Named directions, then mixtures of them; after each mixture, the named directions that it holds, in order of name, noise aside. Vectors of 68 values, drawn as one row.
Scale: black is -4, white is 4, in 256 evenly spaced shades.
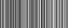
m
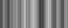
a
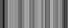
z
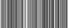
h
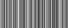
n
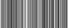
h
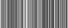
h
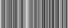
h, n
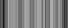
z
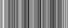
m, z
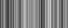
a, m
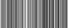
h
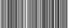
h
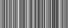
n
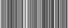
h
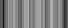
z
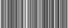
h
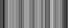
z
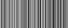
m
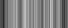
a, z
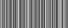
m, n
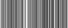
h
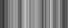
a, z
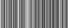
h, n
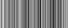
m, z
